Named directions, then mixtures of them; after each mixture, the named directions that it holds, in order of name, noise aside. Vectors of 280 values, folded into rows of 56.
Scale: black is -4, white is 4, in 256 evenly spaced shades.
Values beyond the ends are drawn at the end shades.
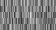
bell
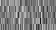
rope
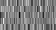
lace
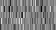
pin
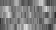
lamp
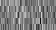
rope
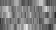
lamp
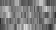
lamp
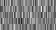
bell, pin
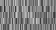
bell, rope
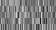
rope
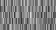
bell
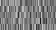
rope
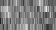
lace, lamp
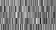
bell, rope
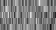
bell, lamp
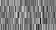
rope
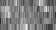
lace, lamp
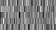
lace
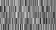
bell, rope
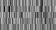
bell, pin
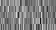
rope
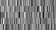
lace, rope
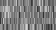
lace, lamp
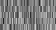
bell, lace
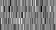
pin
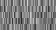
bell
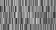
bell, rope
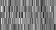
lace, pin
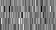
pin, rope
